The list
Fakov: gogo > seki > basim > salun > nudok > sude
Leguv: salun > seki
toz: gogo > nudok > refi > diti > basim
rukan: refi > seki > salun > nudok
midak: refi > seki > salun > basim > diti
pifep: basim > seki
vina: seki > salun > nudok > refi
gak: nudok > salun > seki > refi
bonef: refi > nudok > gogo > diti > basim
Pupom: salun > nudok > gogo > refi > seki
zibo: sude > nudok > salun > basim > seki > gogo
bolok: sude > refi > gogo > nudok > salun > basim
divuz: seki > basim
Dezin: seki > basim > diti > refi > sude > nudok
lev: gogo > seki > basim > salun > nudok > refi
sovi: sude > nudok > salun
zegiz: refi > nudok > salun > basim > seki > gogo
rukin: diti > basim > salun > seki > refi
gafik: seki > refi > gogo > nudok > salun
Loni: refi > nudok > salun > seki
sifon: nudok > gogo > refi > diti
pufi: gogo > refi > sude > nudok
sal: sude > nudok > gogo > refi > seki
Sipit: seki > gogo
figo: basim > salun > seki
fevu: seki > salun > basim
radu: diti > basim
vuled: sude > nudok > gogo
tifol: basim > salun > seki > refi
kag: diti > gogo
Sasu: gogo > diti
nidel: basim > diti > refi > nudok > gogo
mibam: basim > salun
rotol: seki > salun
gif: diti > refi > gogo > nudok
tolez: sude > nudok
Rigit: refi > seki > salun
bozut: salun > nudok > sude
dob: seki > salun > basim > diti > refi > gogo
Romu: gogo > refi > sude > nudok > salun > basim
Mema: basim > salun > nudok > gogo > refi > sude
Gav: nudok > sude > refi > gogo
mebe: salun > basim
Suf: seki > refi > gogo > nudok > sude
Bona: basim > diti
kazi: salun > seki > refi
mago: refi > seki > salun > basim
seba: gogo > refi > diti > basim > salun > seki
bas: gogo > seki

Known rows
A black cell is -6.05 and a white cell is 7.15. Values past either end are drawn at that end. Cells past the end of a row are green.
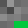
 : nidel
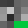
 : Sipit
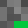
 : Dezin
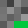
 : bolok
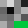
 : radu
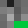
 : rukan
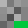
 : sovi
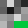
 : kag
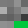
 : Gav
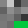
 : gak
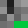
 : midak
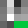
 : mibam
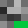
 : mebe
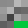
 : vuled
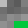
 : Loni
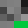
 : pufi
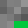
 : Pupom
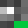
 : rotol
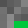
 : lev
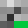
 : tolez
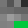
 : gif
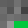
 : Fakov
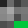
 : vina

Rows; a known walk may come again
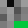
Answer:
Rigit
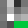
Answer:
mibam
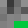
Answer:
zegiz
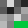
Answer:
kag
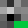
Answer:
divuz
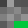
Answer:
Mema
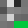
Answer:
tifol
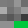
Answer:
Gav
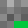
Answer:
sal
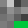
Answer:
gak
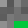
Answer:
seba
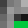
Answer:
kazi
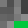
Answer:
Romu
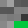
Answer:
rukin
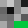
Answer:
radu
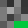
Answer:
Suf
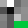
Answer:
Bona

